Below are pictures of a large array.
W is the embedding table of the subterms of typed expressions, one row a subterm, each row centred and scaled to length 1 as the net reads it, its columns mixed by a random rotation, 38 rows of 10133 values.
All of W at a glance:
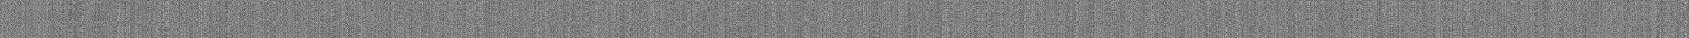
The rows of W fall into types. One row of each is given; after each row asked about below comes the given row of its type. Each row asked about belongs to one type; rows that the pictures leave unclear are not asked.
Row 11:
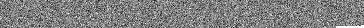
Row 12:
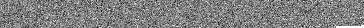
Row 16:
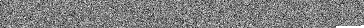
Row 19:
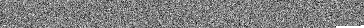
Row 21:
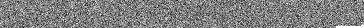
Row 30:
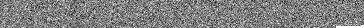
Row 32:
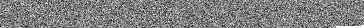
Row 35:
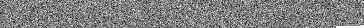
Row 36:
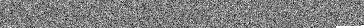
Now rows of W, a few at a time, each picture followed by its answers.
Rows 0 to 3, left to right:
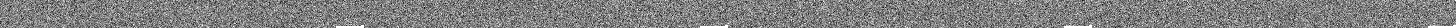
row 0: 30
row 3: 21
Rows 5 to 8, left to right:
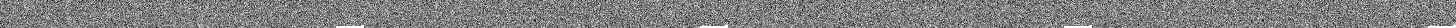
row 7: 30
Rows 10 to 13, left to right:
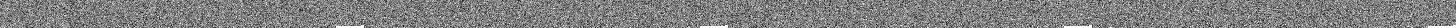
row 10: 30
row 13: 32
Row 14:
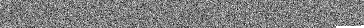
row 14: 36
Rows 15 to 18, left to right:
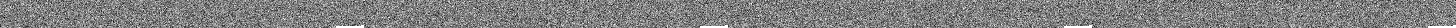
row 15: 32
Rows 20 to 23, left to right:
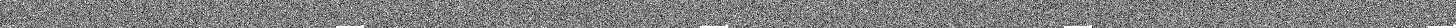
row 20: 16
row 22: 35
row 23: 12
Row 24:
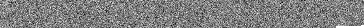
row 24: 21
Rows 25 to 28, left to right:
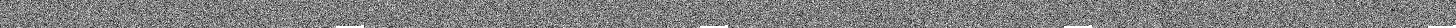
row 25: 32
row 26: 32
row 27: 16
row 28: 30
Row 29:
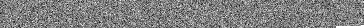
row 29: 35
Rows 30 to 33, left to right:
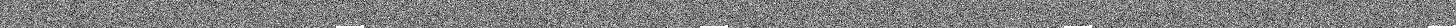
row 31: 16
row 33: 21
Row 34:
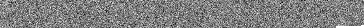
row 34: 21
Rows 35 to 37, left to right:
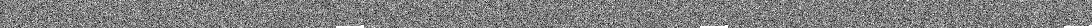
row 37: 16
